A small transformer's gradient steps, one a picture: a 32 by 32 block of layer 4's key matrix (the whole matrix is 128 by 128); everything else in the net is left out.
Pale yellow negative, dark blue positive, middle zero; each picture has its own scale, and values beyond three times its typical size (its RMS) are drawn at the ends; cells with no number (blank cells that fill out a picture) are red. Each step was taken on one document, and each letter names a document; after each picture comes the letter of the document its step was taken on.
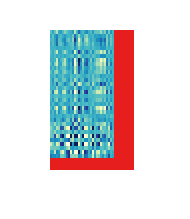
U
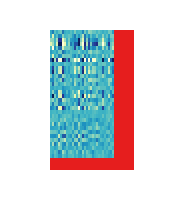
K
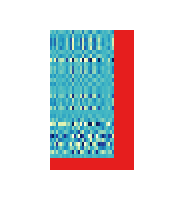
K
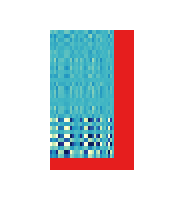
U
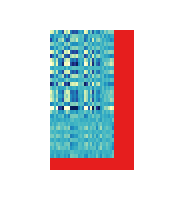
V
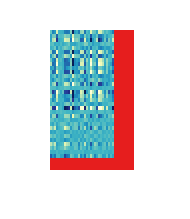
V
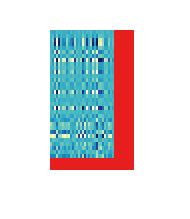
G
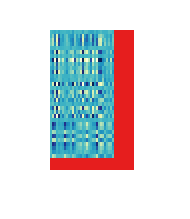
G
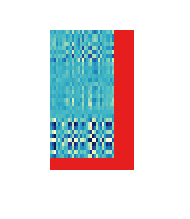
K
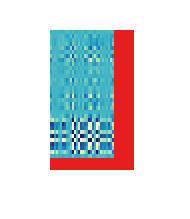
K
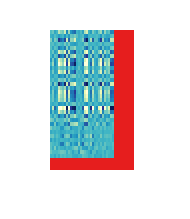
V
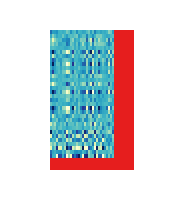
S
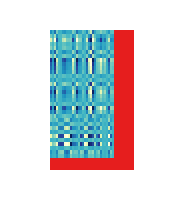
U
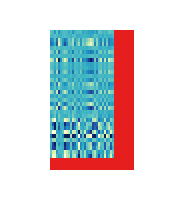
G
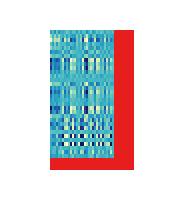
U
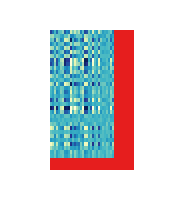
U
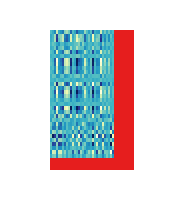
U
